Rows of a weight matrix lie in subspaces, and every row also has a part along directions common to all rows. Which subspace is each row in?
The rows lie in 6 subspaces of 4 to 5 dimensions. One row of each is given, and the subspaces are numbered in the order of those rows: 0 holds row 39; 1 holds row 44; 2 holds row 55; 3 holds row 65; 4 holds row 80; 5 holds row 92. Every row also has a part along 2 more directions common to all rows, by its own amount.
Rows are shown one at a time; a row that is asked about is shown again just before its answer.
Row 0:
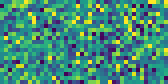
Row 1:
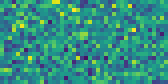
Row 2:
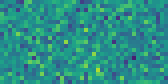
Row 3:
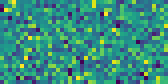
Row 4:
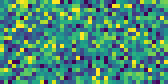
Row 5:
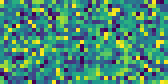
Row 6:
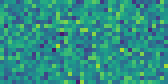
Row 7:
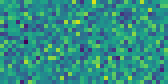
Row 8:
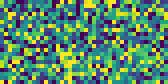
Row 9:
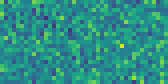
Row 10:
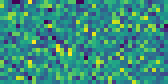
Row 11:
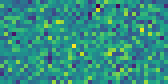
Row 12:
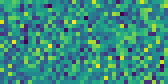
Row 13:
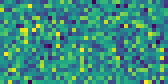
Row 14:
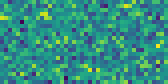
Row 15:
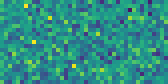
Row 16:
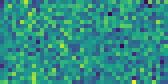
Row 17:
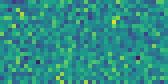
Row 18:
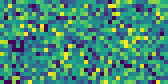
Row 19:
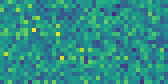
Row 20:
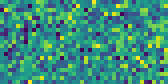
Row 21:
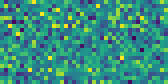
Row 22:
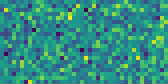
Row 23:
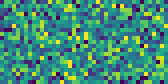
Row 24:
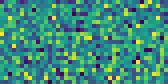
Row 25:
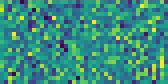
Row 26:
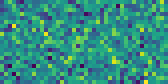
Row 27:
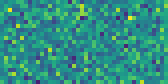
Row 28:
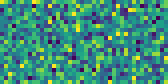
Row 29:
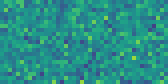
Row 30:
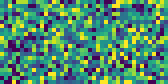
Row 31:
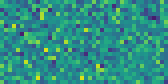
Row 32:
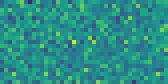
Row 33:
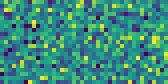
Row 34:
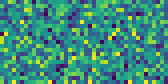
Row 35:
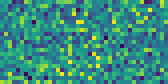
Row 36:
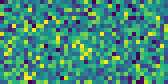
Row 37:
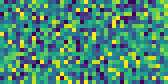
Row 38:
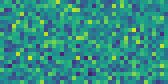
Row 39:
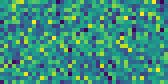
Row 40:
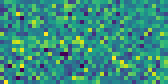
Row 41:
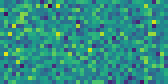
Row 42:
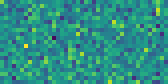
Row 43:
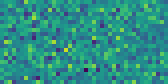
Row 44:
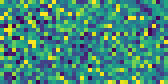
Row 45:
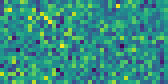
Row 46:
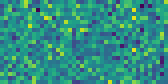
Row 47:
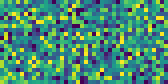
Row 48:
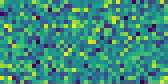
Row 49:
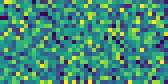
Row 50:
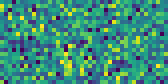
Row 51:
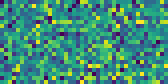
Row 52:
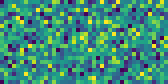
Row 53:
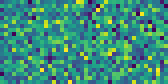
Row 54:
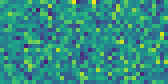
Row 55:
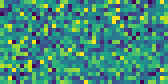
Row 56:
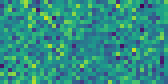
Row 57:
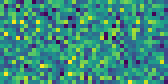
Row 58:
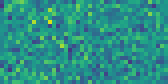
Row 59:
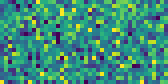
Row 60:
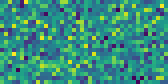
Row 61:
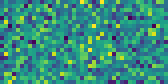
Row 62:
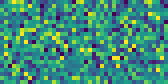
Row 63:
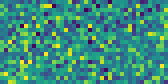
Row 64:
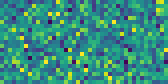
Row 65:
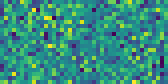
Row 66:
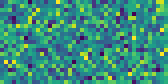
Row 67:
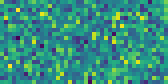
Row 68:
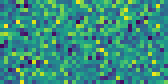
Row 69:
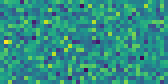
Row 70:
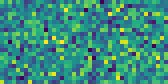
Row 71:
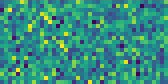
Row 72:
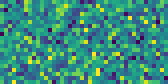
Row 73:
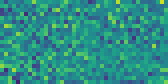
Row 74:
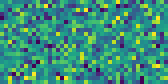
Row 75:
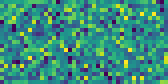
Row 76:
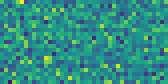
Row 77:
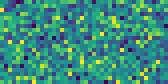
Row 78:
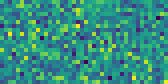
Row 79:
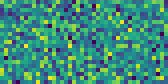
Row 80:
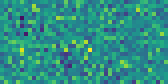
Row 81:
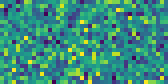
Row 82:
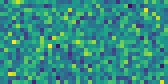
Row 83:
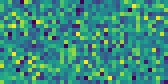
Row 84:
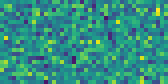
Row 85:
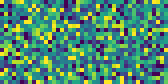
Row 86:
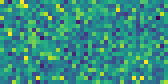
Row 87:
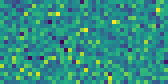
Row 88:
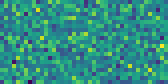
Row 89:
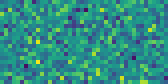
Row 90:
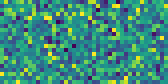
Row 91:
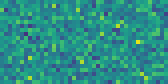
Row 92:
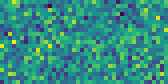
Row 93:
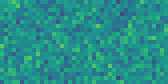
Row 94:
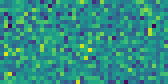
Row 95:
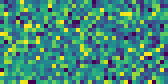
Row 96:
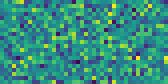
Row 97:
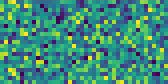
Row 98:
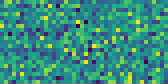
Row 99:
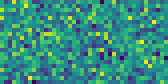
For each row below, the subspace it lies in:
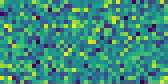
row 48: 2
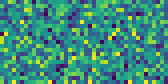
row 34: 2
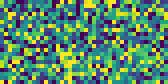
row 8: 4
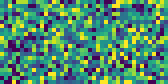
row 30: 4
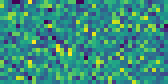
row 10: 0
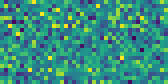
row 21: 2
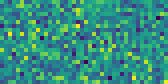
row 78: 1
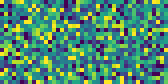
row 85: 0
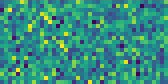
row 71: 3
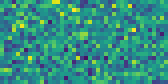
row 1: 4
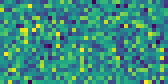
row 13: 5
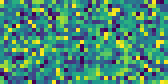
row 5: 3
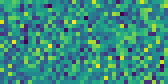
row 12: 5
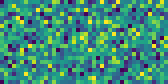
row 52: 4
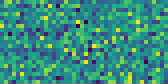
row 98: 1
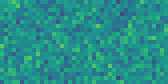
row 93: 5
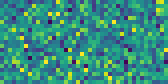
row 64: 0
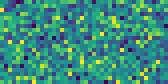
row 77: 4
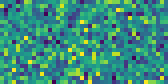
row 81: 2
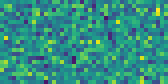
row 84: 0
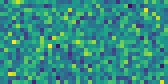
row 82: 5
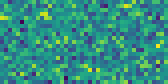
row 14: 2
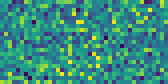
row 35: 1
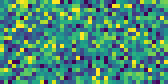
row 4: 4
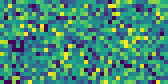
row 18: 4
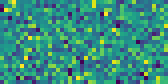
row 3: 4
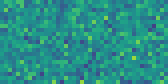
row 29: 2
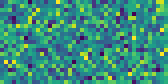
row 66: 0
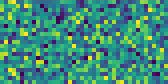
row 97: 5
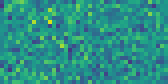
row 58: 3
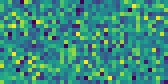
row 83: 1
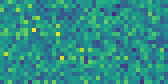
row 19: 5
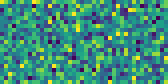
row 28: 1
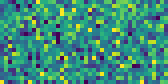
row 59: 5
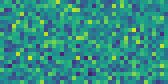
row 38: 4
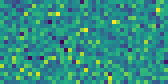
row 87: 0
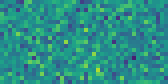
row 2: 2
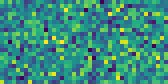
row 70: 4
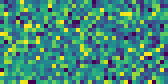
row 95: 5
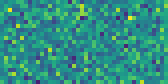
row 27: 0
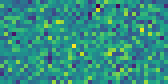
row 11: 3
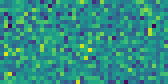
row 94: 1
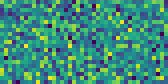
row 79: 0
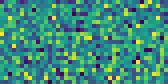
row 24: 1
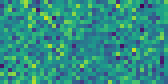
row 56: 3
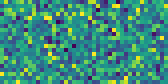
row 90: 3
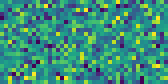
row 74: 2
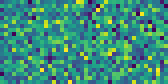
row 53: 3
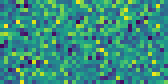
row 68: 5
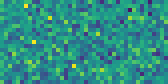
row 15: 1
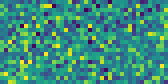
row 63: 5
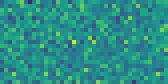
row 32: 0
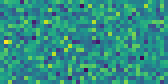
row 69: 0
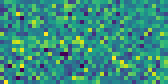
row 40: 4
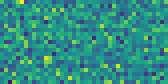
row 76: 0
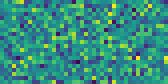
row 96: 3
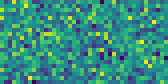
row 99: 1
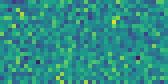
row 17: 2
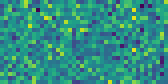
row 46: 3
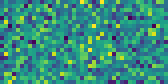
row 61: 1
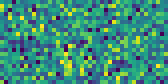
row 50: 4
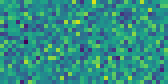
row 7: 5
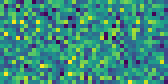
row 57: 2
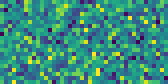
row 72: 2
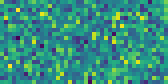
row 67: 2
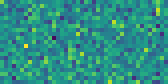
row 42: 0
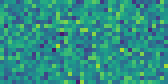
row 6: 1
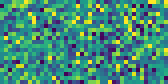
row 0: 3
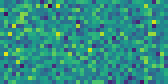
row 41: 1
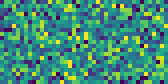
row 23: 4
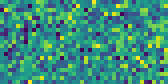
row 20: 5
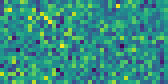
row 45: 3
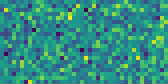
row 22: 5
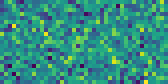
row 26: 4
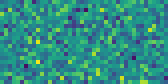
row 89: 2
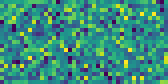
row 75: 0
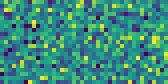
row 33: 5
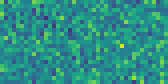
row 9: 3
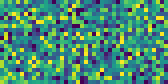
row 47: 1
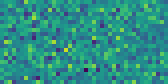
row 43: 0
